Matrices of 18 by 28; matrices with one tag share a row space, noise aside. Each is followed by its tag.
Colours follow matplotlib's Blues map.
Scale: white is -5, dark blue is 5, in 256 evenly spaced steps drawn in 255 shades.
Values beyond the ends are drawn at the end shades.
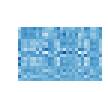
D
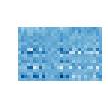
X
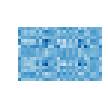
D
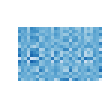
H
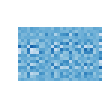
H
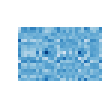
D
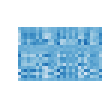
D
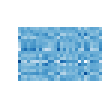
D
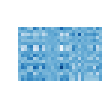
X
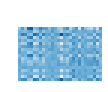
X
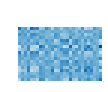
H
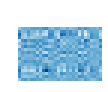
D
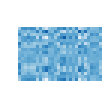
D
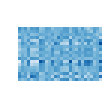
H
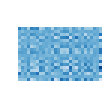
H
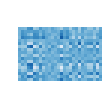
X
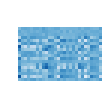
D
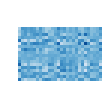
D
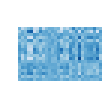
X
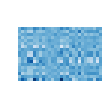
X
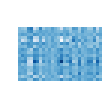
X
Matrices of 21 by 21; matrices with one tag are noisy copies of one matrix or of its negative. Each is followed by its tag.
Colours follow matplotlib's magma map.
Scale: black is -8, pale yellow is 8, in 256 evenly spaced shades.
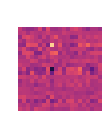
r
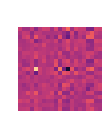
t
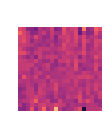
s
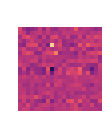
r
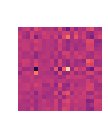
t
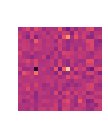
t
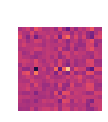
t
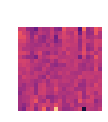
s
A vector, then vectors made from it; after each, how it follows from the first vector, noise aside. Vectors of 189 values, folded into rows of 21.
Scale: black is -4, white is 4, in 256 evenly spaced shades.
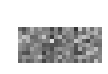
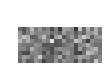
copied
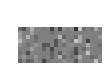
partly zeroed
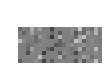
partly zeroed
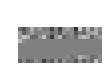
partly zeroed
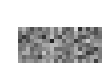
negated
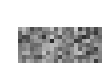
negated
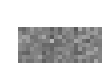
shrunk
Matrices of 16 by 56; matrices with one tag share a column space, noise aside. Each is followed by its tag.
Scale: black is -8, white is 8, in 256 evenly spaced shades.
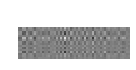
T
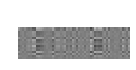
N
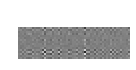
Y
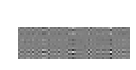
Y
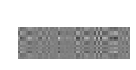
T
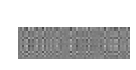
N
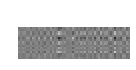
T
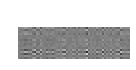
Y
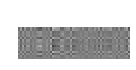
N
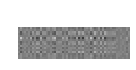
T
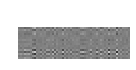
Y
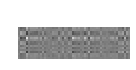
T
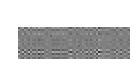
Y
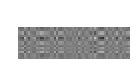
T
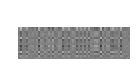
N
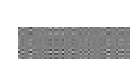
Y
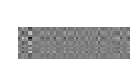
T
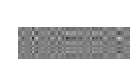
T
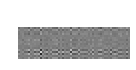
Y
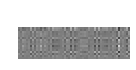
N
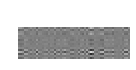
Y
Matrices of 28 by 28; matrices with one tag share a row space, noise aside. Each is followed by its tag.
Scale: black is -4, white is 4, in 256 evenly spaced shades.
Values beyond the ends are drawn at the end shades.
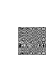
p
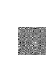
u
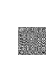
p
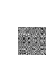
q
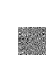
p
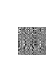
u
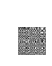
q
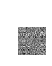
q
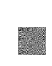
p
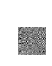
p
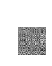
q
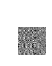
u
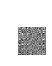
p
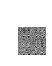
q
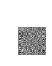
p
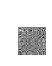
p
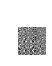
u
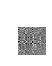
u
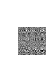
q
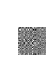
u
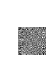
p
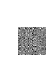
u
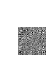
p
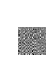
u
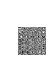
p
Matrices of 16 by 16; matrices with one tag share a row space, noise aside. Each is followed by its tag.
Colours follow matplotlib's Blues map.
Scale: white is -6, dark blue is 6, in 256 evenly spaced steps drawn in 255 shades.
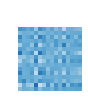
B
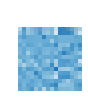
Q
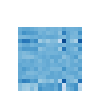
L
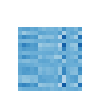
L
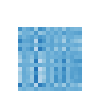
B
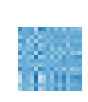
B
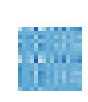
B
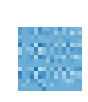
B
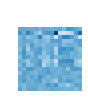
Q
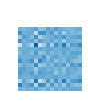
B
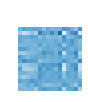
L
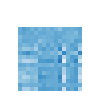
L
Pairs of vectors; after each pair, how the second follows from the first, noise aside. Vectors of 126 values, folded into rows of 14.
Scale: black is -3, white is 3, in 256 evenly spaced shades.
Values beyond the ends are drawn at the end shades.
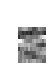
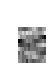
negated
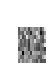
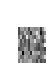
copied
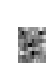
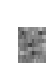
shrunk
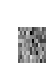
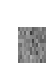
shrunk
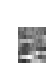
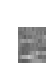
shrunk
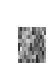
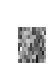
copied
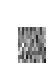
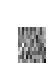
copied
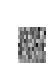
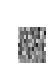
copied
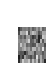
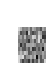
negated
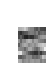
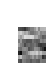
negated
